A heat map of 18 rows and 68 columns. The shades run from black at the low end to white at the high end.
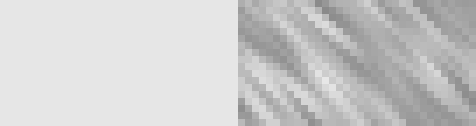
It is made of 1 by 2 panels. Panel 1,1: very high, flat. Panel 1,2: high, slanting down to the right.
